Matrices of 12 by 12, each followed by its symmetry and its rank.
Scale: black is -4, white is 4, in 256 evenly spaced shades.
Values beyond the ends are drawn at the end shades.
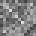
symmetric, full rank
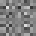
neither, rank two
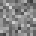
neither, full rank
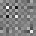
symmetric, rank two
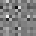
antisymmetric, rank two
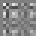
symmetric, rank two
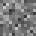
symmetric, full rank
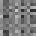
neither, rank two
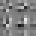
antisymmetric, rank two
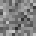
neither, full rank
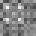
symmetric, rank two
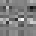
neither, rank two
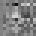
neither, rank two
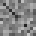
symmetric, full rank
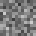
neither, full rank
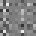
neither, rank two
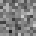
neither, full rank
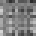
antisymmetric, rank two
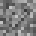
neither, full rank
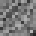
symmetric, full rank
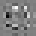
antisymmetric, rank two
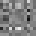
antisymmetric, rank two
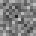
symmetric, full rank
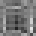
neither, rank two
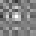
symmetric, rank two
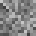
neither, full rank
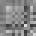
symmetric, rank two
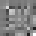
symmetric, rank two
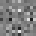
antisymmetric, rank two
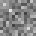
symmetric, full rank
